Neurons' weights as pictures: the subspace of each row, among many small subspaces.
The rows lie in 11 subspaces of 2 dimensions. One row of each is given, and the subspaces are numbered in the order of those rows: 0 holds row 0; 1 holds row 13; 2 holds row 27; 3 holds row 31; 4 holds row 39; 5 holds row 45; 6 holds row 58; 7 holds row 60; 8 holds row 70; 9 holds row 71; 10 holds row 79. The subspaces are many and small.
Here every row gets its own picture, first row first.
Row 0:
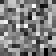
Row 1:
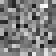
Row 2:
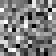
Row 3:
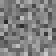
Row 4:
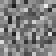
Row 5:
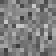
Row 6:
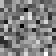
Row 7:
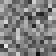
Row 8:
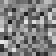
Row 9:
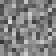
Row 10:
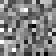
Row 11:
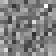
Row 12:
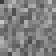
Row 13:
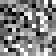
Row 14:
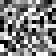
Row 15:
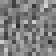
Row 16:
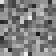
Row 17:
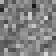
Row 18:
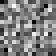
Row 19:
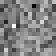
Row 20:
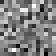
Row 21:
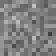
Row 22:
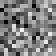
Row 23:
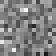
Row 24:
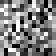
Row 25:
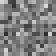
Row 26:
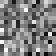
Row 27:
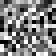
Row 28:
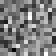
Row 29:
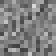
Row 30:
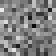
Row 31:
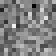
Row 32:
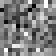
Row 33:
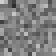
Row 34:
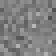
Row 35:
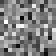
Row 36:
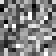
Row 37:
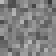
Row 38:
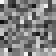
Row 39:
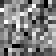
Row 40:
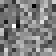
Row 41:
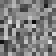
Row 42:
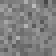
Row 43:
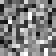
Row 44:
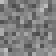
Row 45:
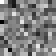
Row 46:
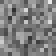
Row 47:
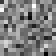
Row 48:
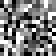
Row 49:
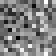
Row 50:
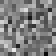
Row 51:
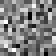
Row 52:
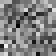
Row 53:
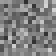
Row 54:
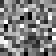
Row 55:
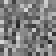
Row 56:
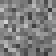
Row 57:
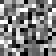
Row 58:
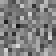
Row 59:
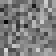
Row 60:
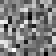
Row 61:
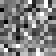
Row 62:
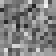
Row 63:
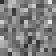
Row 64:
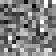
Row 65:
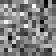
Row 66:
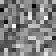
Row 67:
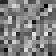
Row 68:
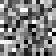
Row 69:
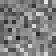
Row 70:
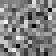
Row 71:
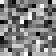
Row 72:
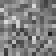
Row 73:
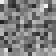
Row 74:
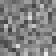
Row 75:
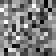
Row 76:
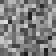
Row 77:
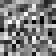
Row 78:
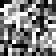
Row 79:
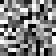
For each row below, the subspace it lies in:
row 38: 9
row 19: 3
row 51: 7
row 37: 5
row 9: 0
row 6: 6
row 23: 10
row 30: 8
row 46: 5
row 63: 5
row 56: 8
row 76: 0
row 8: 2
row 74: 7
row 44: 9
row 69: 1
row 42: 1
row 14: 2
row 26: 10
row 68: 10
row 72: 2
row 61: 4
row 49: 1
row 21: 2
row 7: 4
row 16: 9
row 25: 5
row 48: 6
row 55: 6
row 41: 7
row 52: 4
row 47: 3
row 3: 6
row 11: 9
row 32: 4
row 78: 4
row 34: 8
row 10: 10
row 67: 9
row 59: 8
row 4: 0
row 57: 0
